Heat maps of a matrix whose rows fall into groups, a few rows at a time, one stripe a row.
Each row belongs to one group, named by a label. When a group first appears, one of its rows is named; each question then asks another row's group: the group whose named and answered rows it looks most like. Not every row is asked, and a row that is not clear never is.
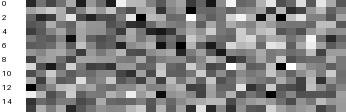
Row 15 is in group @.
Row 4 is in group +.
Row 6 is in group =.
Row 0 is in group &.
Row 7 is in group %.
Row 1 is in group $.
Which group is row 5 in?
=
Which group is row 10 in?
@
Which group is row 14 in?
+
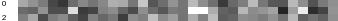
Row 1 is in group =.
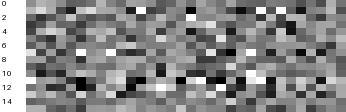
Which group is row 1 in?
$
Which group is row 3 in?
+
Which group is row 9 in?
&
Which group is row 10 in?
&
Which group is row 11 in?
%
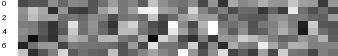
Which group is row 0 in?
@
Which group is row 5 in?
&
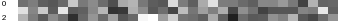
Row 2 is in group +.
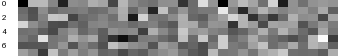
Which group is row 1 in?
&
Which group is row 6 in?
&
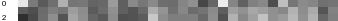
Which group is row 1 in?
@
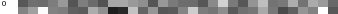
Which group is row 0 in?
&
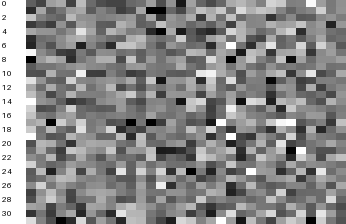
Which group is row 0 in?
=
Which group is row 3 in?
@
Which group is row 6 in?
&
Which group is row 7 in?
%
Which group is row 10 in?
=
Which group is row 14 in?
%
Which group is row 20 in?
$
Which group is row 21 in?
=
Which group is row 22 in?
=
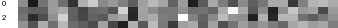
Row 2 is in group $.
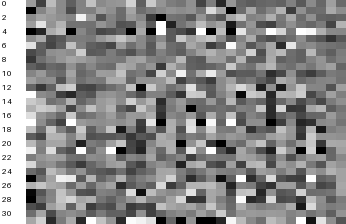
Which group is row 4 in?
@
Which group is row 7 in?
=
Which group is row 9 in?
&
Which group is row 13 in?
%
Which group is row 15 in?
$
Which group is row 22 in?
$
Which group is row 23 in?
%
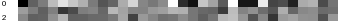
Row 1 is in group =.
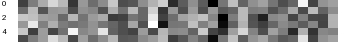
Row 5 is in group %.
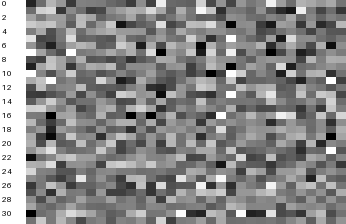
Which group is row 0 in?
@
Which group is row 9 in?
$
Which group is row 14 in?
@
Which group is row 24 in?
%
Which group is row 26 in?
@
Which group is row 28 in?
&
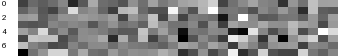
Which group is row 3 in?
@
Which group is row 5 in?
$
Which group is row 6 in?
%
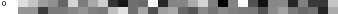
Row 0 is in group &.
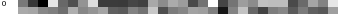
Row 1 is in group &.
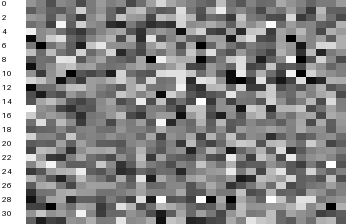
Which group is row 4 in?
%
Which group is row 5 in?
$
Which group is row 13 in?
&
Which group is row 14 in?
@
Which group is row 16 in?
%
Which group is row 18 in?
@
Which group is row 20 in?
=
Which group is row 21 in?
$
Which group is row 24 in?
=
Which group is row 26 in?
$
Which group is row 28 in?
@
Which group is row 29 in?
@
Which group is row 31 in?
&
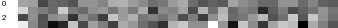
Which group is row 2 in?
&
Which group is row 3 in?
%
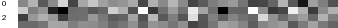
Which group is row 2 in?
@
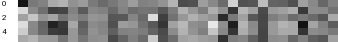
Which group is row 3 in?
%
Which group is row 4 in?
%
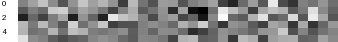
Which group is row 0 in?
$
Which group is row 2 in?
&
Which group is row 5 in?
%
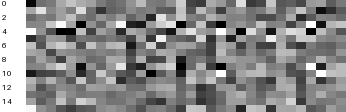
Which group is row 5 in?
@
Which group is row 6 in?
$
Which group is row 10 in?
+
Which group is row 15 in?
%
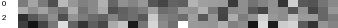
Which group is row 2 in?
@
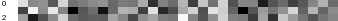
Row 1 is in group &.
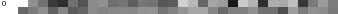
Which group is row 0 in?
%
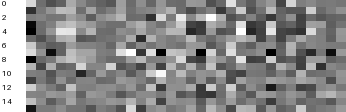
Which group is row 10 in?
+
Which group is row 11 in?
@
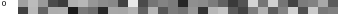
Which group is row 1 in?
&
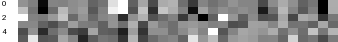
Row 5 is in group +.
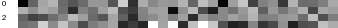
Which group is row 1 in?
%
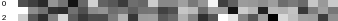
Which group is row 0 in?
+
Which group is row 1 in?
%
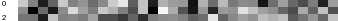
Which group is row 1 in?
&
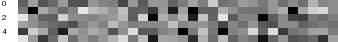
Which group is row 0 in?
+
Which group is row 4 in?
$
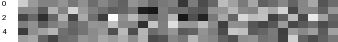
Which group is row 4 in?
$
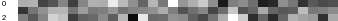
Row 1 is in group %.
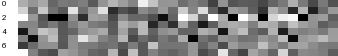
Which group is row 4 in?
$
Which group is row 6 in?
@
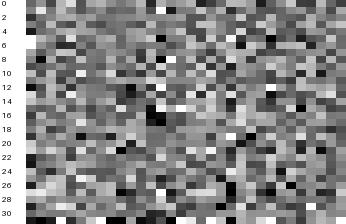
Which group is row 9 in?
@
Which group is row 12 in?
@
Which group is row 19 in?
&
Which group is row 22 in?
@
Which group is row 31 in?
+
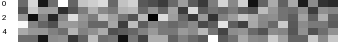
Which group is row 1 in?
@
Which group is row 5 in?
+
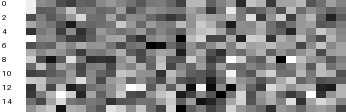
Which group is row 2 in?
=
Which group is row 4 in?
+
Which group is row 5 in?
%
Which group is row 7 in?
%
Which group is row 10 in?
&
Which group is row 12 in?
@
